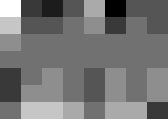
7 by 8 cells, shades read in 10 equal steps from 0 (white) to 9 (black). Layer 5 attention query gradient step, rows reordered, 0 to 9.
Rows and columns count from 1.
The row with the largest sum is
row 1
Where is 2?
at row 2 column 1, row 7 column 2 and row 7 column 3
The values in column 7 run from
3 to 6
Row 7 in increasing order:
2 2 3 3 3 5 5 7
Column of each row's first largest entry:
6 6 2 1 1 1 8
